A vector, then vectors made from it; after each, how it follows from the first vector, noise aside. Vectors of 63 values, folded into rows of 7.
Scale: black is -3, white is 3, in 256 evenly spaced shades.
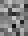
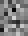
reversed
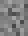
shrunk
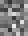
negated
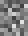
negated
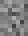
shrunk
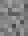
shrunk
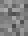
shrunk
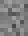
shrunk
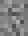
shrunk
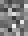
negated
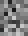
reversed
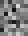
reversed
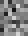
reversed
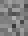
shrunk
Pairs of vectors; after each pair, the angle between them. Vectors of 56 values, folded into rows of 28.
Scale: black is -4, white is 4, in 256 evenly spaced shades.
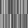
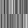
partly opposed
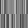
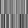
nearly parallel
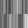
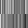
partly opposed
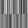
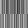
orthogonal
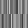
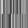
partly aligned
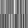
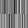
nearly opposite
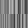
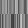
partly aligned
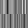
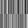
partly opposed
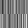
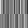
orthogonal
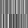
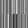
nearly parallel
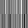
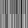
nearly opposite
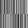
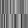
orthogonal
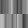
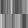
nearly parallel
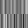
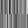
partly aligned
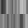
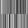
partly opposed
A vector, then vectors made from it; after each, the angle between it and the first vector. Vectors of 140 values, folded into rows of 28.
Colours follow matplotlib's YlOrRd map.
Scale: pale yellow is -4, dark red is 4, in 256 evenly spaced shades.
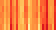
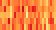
partly opposed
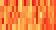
partly aligned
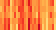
nearly opposite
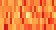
orthogonal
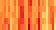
nearly opposite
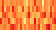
orthogonal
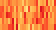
partly aligned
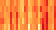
nearly parallel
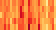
nearly opposite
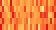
partly aligned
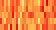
partly aligned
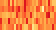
orthogonal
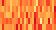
orthogonal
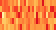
orthogonal
